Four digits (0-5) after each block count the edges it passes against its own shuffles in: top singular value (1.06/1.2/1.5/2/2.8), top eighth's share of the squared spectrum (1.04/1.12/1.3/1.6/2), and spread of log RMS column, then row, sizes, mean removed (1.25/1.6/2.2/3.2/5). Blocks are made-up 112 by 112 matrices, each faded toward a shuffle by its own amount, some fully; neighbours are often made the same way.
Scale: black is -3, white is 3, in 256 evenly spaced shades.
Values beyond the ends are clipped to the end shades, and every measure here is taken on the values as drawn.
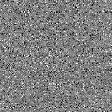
4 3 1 2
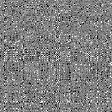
5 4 3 3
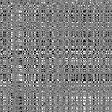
5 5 4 4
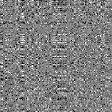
5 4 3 3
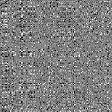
5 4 3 3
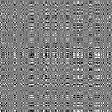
5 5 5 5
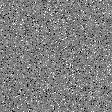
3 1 0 0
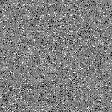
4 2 1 1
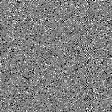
4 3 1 1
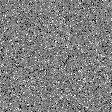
1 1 0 0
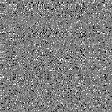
4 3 2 3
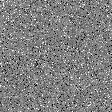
2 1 0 0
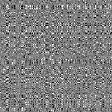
5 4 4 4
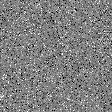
2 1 0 0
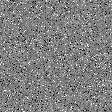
0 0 0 0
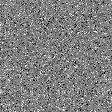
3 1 0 0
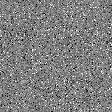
3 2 0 0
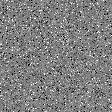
0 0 0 0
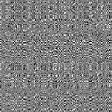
5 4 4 4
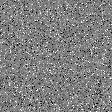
0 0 0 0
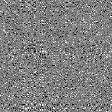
4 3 2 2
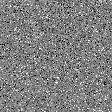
3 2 0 0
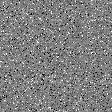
2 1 0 0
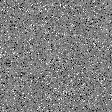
2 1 0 0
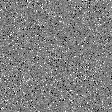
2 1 0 0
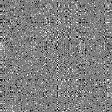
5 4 3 2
